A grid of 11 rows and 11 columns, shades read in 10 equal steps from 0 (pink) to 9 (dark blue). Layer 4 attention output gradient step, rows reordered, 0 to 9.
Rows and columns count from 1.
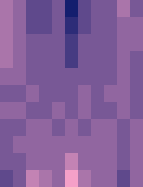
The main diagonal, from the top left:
3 4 5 5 5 5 4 4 4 5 4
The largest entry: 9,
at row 1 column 6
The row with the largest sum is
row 1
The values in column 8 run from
4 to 5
